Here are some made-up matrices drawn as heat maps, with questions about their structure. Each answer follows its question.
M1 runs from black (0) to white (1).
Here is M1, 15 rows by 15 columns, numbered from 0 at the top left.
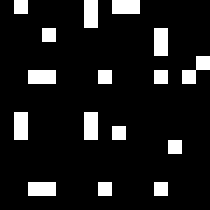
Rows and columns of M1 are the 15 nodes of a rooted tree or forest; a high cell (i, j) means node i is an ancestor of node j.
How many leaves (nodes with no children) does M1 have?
5
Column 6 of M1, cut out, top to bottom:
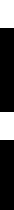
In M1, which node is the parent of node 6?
1
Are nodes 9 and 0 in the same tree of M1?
yes
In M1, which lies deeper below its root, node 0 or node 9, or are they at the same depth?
node 9
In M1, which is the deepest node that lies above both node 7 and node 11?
13
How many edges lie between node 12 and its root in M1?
1
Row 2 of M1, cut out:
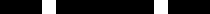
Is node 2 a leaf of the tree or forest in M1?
no
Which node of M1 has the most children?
13
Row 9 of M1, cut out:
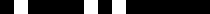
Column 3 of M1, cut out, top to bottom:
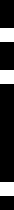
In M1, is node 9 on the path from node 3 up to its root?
no
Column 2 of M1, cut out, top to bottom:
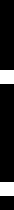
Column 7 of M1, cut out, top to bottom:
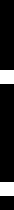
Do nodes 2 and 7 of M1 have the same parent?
yes
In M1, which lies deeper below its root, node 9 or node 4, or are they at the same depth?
node 9
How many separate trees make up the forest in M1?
4
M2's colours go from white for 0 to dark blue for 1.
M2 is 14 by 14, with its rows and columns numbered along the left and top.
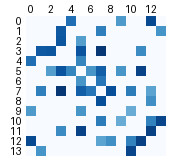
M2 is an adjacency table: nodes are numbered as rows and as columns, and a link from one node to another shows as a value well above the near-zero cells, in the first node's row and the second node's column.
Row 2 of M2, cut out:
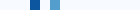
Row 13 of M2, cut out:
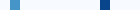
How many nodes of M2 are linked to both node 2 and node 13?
0
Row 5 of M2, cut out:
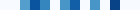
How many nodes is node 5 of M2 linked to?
7
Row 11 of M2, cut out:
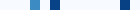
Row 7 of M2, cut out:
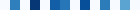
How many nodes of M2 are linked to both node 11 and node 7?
3
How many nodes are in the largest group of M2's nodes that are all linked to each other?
3
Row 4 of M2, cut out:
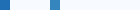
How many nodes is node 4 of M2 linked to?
2
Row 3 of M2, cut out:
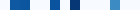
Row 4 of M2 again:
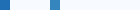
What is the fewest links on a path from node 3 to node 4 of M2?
2
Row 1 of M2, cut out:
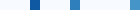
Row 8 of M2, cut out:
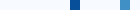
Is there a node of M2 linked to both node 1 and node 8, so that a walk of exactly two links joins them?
yes
